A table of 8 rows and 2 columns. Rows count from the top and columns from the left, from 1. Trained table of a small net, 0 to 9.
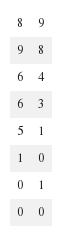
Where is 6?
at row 3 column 1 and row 4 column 1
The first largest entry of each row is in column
2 1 1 1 1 1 2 1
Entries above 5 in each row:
2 2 1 1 0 0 0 0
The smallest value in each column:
0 0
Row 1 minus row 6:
7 9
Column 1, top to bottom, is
8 9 6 6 5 1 0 0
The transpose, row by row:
8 9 6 6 5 1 0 0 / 9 8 4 3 1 0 1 0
